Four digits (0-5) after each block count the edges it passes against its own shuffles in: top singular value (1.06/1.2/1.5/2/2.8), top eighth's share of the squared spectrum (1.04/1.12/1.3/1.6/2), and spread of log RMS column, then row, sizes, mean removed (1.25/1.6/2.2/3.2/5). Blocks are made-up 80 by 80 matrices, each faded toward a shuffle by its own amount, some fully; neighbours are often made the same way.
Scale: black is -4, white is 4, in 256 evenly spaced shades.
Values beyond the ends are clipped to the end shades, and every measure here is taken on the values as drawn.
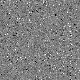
0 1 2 0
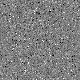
0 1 1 0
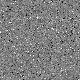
0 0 0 0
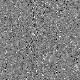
1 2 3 0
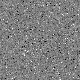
0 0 0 0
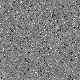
0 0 0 0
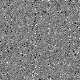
1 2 2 0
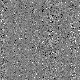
1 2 3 0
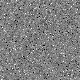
0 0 0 0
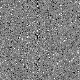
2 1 2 0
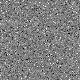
0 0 0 0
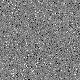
0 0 0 0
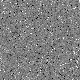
0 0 0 0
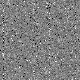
2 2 2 0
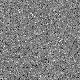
1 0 0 0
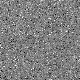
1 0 0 0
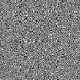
4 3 2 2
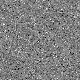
2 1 0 0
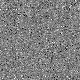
2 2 0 0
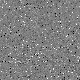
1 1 0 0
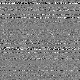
3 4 0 4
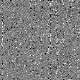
3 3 2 0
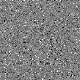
3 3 1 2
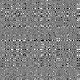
5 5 2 3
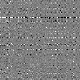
4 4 2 3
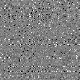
4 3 1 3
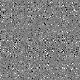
4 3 2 2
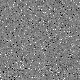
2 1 0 0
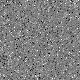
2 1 0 0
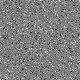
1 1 0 0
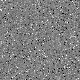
1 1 0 0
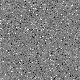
2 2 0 0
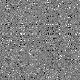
4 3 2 2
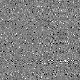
4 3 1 2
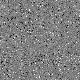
2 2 0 1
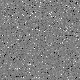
2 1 0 0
